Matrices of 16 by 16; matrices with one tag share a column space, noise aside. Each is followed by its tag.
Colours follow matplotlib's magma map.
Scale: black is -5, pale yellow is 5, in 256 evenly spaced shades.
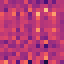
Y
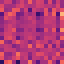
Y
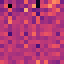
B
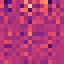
B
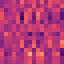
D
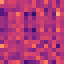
Y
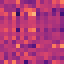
Y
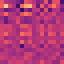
B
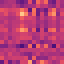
Y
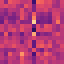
D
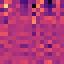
B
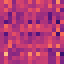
D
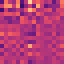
B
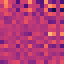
B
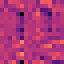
Y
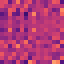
Y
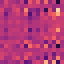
Y
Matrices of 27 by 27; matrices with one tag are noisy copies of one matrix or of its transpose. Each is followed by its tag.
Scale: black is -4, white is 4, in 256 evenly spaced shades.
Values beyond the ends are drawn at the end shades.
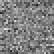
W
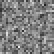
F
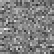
W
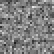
F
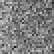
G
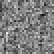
F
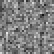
F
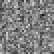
F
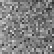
G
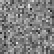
W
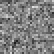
F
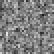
F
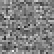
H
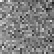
G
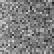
G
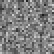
F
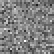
W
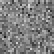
W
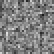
F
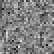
F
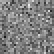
W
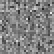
H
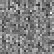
H
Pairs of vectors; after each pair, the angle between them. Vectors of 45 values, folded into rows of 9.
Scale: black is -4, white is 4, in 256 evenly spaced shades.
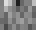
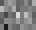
partly aligned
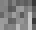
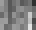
nearly parallel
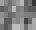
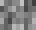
nearly parallel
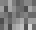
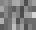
orthogonal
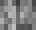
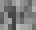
nearly opposite
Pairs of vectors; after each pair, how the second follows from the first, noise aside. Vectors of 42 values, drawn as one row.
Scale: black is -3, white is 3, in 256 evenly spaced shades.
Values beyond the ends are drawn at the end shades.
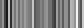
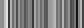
negated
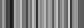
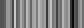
reversed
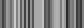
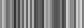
negated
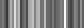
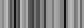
negated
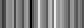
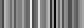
sign-scrambled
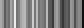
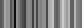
negated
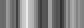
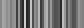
sign-scrambled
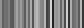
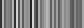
reversed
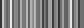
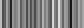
negated
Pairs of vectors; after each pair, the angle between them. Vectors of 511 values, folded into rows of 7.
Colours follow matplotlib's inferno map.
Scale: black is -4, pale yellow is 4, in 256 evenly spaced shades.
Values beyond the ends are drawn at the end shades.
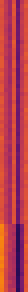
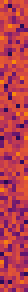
orthogonal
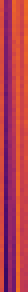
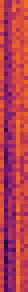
nearly parallel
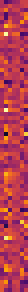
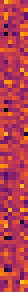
nearly opposite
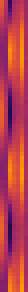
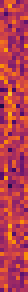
partly opposed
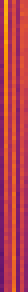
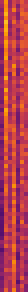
nearly parallel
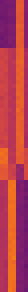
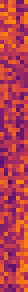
partly opposed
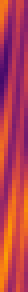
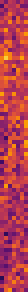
partly opposed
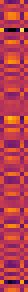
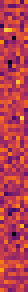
partly opposed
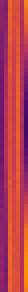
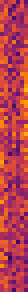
partly opposed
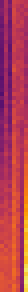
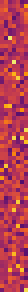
orthogonal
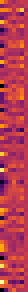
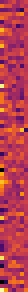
nearly opposite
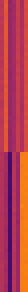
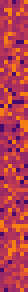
orthogonal
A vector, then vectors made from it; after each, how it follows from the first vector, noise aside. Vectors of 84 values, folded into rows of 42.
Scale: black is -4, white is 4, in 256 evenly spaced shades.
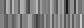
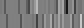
partly zeroed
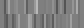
partly zeroed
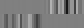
partly zeroed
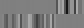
partly zeroed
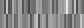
sign-scrambled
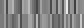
sign-scrambled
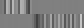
partly zeroed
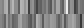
sign-scrambled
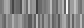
sign-scrambled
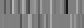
partly zeroed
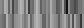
sign-scrambled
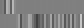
partly zeroed
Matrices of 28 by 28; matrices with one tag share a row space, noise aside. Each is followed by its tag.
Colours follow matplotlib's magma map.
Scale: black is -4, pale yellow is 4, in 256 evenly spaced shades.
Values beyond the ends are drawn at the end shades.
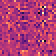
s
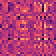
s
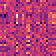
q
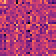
q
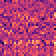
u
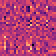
q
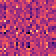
q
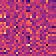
q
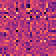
q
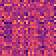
u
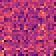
u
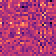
s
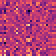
q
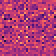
u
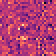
s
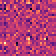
q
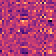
s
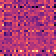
u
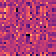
q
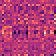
u
